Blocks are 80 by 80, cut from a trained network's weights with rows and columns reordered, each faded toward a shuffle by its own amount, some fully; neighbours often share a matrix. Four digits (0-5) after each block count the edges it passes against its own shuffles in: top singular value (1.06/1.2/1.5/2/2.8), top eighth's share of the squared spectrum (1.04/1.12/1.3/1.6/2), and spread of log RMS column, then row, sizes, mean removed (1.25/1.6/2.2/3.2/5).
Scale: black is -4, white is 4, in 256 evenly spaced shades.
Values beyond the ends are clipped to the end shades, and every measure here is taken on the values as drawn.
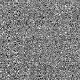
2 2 2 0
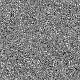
0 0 0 0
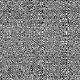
3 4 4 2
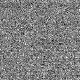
2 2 1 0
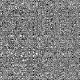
3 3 3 1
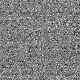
2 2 2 0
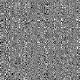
3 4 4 2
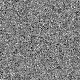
0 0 0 0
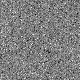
0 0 0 0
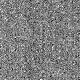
2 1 0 0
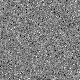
0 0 0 0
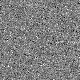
0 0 0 0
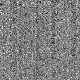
2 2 0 2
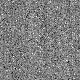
1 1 0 0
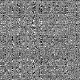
3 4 3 1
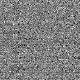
2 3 2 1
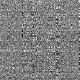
3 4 3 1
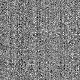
3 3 1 2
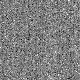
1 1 0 0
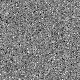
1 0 0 0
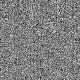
1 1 0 0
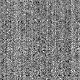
3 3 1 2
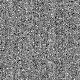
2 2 0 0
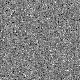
0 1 0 0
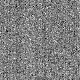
2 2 0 0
